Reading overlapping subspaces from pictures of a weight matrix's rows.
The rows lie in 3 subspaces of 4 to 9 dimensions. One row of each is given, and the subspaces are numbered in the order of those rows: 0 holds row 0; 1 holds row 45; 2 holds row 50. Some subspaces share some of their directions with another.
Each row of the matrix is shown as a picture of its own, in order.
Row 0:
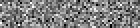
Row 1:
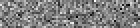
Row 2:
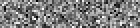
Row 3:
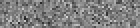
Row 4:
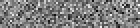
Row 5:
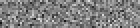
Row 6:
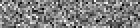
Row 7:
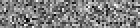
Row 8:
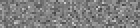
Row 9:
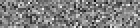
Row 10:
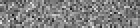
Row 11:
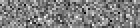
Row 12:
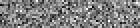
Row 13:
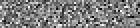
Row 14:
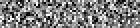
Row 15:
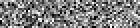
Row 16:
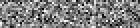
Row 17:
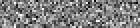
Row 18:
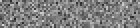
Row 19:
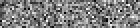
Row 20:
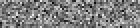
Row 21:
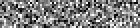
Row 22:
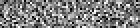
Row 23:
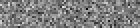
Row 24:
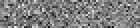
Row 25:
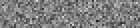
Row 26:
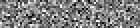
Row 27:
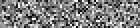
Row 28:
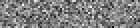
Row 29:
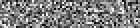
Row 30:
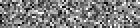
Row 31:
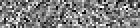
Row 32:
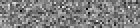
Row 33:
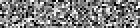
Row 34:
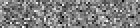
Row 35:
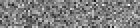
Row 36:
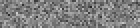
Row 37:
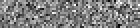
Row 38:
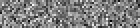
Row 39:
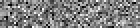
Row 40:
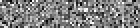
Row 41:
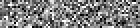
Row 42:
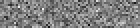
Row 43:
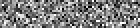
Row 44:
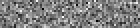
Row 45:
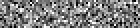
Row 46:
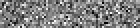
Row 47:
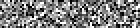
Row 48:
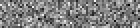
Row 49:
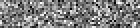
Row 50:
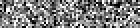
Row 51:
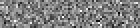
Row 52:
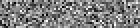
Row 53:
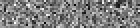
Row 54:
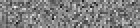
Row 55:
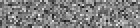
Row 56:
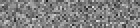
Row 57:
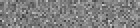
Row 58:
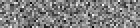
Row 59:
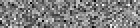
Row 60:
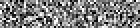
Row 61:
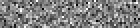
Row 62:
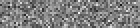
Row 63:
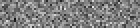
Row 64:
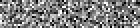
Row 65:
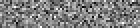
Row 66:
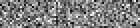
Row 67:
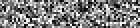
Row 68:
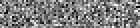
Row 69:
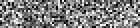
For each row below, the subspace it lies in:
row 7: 2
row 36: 0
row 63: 1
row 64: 1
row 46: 2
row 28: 0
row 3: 2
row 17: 1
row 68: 2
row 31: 2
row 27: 0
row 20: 0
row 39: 0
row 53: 2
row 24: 0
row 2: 2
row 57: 2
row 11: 2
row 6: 1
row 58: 1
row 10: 2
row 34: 2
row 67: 2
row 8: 2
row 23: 1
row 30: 1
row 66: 2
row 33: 2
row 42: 0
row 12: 1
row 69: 2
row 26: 0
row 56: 1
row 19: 2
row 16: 0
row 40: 1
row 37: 2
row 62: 0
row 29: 1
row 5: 0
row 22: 2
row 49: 2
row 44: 1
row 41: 0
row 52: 1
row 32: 1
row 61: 1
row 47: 2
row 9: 0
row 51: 2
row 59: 1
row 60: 2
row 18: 1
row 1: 2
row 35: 0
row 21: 1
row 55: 0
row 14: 2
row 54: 0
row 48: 2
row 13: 2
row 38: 2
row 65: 0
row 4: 2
